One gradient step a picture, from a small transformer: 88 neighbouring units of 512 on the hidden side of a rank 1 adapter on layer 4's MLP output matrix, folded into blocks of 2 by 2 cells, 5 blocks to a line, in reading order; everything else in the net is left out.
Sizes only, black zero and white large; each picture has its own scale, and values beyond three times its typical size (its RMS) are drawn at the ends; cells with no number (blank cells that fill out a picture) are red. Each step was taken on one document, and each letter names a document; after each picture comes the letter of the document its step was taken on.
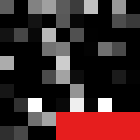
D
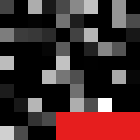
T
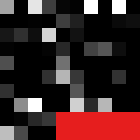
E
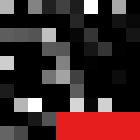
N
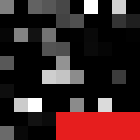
N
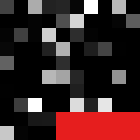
N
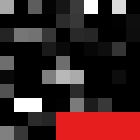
E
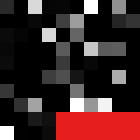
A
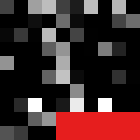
D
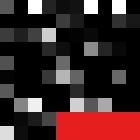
E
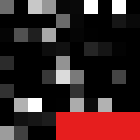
E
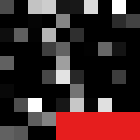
D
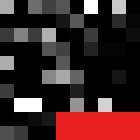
N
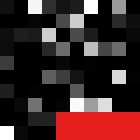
T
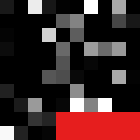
A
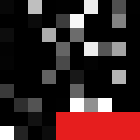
A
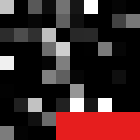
D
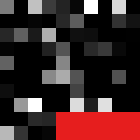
T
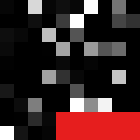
T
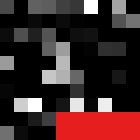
D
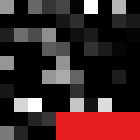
N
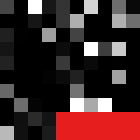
A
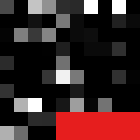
D
